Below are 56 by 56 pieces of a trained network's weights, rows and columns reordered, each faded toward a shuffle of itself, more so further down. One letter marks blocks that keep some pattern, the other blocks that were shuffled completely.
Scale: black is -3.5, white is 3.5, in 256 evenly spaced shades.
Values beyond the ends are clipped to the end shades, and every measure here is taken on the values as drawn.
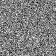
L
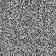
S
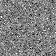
L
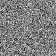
S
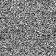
S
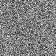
S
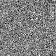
L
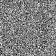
S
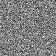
L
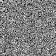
S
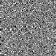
S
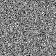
S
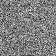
L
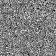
L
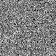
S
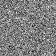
L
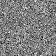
L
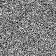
L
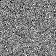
L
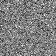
L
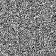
S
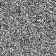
L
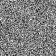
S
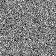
L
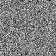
S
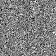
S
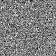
L
